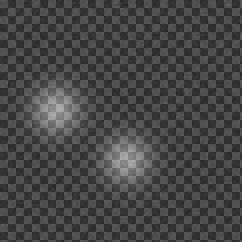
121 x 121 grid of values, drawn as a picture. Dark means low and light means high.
There is no overall slope. There are two bumps. The halves do not mirror each other. No row or column stands out. Overall the values sit about 30% of the way up the scale.
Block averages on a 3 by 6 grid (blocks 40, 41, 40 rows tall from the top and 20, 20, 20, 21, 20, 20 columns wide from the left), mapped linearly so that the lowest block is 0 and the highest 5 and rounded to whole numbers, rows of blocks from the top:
000000
152200
001200
